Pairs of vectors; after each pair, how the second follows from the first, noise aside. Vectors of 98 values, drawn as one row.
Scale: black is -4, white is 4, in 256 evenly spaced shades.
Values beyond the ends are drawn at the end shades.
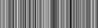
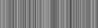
shrunk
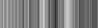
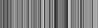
sign-scrambled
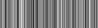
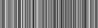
sign-scrambled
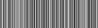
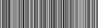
reversed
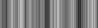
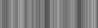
shrunk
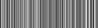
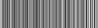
sign-scrambled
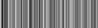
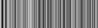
sign-scrambled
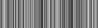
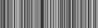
sign-scrambled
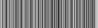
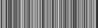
sign-scrambled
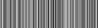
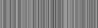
shrunk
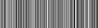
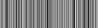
sign-scrambled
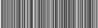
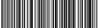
scaled up
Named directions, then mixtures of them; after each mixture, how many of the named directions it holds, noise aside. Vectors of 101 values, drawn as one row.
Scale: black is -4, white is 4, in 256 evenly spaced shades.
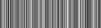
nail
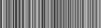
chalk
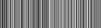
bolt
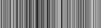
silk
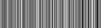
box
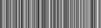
three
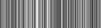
two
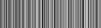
three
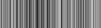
one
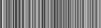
one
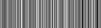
one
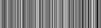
one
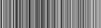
two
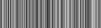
two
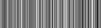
one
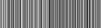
one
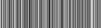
three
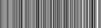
one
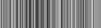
one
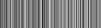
two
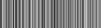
one
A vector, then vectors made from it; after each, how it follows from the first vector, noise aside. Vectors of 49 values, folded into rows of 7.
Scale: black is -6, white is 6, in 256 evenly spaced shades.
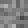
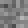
negated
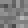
negated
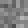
negated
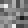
scaled up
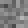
negated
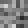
scaled up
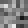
scaled up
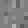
partly zeroed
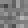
negated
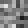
scaled up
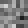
scaled up
